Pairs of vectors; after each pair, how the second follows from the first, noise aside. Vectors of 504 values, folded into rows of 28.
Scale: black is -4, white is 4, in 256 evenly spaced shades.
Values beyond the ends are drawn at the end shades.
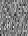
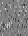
partly zeroed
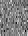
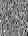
sign-scrambled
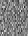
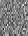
reversed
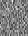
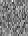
sign-scrambled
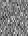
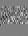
partly zeroed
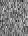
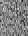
sign-scrambled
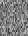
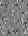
partly zeroed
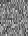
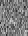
sign-scrambled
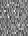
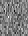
sign-scrambled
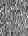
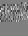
partly zeroed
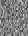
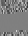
partly zeroed
